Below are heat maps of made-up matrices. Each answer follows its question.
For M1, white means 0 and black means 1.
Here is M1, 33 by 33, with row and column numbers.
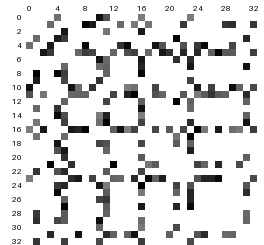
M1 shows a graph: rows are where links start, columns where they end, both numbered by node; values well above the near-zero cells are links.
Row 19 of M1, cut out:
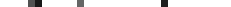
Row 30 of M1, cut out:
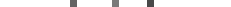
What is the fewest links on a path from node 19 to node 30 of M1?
4
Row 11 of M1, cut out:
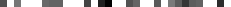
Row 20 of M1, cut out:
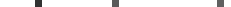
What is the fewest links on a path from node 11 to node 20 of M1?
2
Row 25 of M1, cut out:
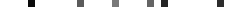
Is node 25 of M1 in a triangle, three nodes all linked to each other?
yes
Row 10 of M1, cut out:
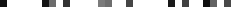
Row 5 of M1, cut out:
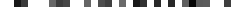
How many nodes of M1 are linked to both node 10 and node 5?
8
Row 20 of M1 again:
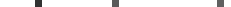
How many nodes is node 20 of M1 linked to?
3
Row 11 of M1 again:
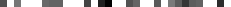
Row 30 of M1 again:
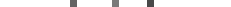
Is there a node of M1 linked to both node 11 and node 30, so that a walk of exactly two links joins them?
no
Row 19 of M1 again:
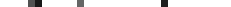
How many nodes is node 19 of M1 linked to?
4
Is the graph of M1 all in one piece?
yes
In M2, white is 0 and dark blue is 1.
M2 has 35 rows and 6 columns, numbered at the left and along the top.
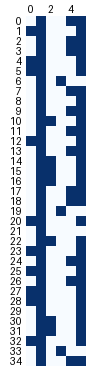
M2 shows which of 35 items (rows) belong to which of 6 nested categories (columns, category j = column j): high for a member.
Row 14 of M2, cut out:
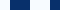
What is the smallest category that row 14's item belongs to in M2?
2
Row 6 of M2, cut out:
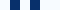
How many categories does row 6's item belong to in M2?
2
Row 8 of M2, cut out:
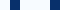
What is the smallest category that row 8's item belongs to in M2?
5
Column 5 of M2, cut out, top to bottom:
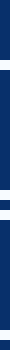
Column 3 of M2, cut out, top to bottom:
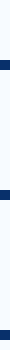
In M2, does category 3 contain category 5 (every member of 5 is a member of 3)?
no
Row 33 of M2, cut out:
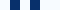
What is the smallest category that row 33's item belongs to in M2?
3
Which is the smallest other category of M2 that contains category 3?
1
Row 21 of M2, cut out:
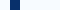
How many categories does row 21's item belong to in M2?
1
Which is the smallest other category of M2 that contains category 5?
1
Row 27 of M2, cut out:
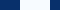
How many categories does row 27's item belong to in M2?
3
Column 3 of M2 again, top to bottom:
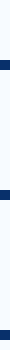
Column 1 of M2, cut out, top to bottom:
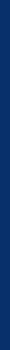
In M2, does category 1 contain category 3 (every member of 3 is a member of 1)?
yes
